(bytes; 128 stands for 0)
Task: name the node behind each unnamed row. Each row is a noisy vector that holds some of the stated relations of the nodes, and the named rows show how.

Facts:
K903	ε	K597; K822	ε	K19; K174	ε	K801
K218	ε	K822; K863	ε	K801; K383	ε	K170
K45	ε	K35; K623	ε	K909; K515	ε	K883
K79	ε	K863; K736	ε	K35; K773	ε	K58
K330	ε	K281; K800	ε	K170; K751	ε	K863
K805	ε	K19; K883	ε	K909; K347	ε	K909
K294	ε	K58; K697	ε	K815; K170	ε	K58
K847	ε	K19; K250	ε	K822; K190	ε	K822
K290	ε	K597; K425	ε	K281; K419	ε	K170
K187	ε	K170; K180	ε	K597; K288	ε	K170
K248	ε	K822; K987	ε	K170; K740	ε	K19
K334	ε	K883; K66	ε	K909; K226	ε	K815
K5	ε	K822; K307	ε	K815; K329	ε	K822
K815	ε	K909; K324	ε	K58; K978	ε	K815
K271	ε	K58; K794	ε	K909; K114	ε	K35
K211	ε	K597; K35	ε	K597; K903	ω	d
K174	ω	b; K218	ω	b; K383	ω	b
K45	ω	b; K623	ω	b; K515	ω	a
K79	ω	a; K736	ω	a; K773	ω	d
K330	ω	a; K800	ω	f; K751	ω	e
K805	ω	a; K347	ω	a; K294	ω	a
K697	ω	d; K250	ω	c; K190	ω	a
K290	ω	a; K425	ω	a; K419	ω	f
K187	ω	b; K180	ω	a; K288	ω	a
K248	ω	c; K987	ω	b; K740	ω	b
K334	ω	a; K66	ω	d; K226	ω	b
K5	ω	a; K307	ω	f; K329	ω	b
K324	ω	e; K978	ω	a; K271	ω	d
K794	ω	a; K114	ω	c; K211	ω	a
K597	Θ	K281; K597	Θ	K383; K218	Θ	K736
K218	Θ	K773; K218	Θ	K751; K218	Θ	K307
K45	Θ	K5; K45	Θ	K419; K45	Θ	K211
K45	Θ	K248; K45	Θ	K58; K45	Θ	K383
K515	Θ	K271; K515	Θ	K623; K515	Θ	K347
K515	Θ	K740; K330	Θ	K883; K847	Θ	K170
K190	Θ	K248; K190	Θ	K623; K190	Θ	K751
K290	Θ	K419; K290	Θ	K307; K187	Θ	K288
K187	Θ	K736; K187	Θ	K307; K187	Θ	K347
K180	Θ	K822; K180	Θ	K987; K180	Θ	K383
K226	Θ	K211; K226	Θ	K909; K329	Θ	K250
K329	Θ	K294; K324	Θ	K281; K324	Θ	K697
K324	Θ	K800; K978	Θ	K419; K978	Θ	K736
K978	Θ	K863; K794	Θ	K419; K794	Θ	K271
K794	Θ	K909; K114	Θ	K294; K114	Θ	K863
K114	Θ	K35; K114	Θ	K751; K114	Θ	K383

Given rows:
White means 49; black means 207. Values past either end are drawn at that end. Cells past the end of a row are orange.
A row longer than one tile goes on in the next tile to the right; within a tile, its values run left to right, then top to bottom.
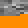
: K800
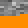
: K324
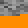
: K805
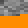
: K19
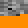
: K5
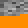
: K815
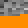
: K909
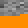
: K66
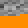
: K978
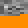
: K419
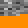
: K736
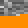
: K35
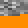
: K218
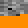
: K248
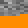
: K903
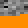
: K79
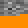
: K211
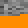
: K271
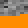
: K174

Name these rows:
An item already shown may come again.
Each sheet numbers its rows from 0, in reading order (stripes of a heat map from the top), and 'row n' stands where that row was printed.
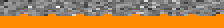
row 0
K801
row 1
K847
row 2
K180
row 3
K883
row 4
K294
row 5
K329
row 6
K736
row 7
K170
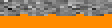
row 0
K250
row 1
K290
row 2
K800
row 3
K740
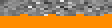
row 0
K425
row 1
K45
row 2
K329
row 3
K330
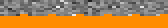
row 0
K822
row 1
K281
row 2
K114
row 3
K863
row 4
K180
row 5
K597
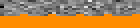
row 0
K697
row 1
K170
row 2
K419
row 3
K329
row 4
K58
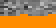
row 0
K751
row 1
K324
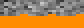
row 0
K863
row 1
K187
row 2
K801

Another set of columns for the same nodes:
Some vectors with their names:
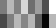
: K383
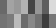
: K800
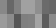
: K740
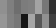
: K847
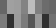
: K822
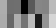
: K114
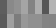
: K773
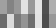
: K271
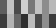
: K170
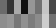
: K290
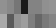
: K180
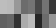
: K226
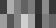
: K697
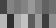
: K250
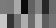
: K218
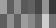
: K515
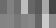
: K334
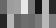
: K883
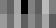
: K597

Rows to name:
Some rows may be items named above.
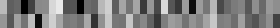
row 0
K114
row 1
K45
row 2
K800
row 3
K290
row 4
K281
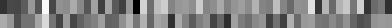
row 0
K903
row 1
K187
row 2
K35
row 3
K58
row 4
K58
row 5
K909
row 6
K330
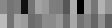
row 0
K180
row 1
K597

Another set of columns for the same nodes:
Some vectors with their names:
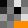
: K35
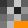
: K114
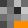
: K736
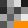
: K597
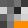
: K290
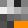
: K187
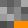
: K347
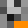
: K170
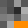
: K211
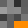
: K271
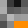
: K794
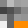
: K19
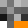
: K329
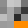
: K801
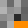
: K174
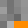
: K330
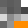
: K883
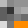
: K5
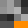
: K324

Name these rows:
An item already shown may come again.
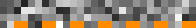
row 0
K45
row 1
K187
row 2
K822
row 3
K909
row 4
K294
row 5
K58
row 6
K751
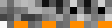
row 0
K250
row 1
K419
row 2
K35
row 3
K35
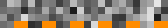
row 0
K281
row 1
K697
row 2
K736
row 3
K180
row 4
K324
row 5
K863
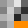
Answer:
K863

